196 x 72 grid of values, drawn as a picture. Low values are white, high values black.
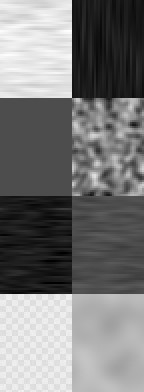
The table splits into 4 rows of 2 panels. Panel 1,1: very low, streaked across, faint in contrast. Panel 1,2: very high, streaked downward, faint in contrast. Panel 2,1: high, flat. Panel 2,2: middling, blotchy, strong in contrast. Panel 3,1: very high, streaked across, faint in contrast. Panel 3,2: high, streaked across, faint in contrast. Panel 4,1: very low, checkered, faint in contrast. Panel 4,2: low, smooth, faint in contrast.
